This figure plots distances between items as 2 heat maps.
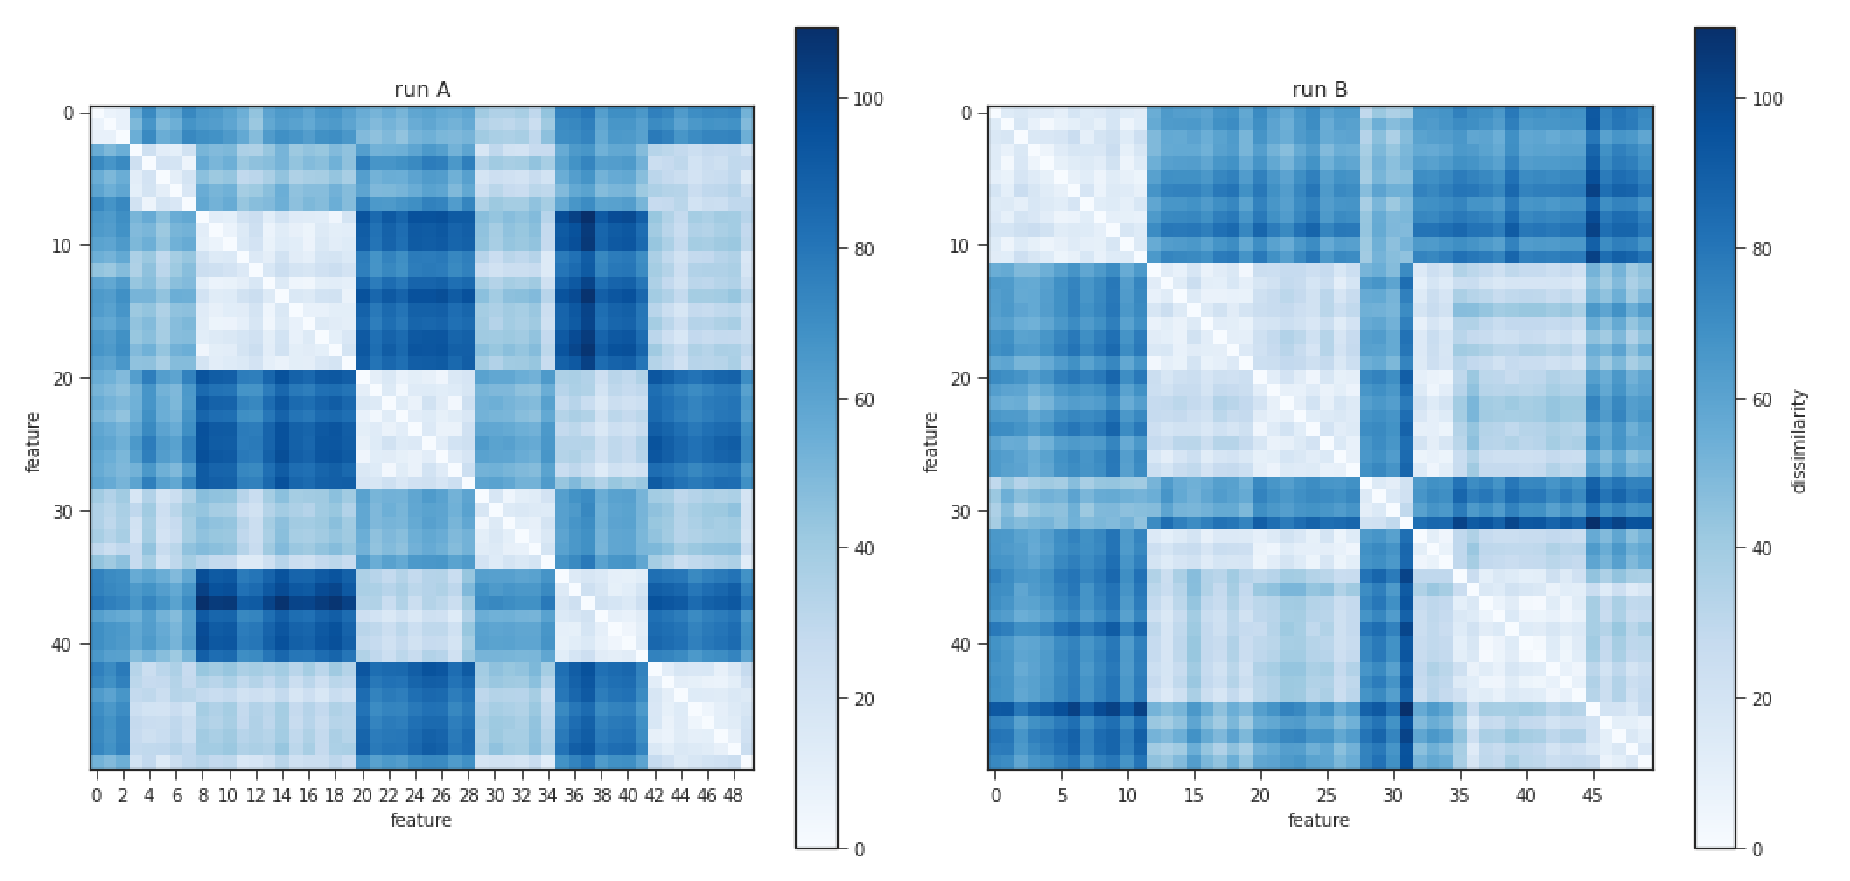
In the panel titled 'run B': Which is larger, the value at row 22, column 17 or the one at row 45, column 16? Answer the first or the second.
the second
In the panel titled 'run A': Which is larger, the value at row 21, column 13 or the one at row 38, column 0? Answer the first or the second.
the first
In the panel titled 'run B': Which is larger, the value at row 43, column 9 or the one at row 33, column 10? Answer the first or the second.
the first
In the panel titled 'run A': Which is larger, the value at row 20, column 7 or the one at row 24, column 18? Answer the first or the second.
the second
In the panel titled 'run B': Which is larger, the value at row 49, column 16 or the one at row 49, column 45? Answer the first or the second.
the first
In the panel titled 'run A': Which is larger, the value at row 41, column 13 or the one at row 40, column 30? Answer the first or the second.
the first
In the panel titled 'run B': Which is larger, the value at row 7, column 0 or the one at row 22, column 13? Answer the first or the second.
the second
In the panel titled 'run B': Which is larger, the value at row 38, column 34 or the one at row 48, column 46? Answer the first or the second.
the first
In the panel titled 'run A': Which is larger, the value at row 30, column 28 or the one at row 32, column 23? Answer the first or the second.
the first
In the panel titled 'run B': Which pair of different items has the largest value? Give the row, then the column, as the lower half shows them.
45, 31
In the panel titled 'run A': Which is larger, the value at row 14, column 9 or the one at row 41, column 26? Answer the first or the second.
the second
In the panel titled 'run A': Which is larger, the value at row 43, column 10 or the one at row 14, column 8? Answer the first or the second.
the first
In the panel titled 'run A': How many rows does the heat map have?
50
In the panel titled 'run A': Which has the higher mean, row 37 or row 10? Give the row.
37
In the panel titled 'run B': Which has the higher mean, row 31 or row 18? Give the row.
31
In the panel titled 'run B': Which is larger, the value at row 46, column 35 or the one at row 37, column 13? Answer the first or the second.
the first
